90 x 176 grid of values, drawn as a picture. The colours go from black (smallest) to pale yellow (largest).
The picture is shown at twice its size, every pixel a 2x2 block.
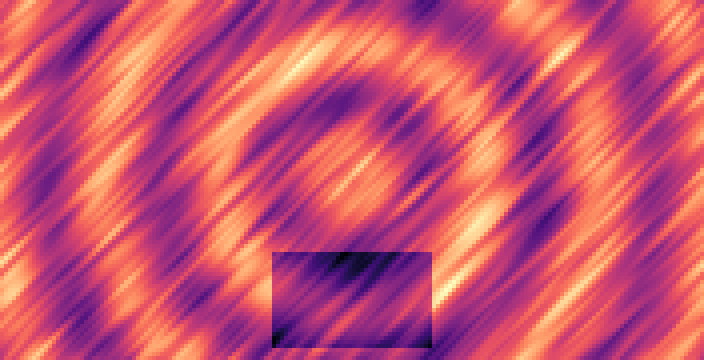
The ninth with the lowest average is the bottom middle. Rings spread out from the centre. An odd patch, lower than its surroundings, sits in the bottom middle. Overall the values sit about 60% of the way up the scale.
